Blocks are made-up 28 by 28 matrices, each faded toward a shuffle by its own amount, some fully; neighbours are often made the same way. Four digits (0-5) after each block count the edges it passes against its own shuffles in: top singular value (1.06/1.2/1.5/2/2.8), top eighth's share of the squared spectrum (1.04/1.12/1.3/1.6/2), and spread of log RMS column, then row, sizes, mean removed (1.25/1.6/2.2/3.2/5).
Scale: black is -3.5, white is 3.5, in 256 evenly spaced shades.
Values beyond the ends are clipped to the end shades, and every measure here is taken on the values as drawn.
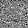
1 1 0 0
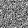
1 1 0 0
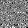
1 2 0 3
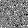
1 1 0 0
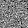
0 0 0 0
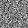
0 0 0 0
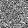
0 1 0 0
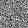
2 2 0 1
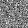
0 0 0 0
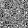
2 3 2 1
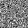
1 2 0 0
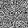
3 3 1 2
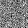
1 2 0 0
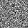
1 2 0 0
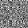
3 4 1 2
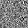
2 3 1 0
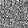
2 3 1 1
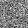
2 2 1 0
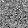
2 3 1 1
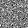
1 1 0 0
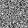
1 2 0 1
